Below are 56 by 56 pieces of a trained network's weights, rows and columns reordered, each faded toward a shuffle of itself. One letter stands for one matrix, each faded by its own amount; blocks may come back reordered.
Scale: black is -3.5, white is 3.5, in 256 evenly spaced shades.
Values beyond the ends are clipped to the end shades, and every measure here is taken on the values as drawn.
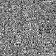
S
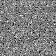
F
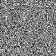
S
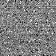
F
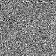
S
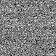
F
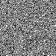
S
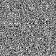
S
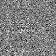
S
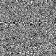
S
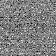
F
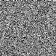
S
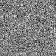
S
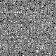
F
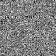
S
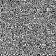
S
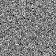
S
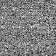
F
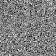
S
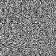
S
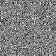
S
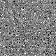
F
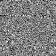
S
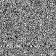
S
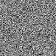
S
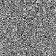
S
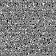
F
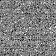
F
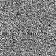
S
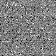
F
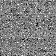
F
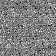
F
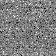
F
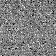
F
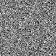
S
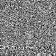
S
